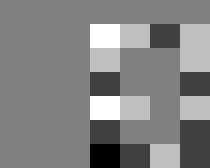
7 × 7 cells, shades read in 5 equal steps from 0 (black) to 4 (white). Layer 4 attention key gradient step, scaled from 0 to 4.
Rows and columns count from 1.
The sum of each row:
14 17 16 12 18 12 11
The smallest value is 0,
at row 7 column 4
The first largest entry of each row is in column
1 4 4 1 4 1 6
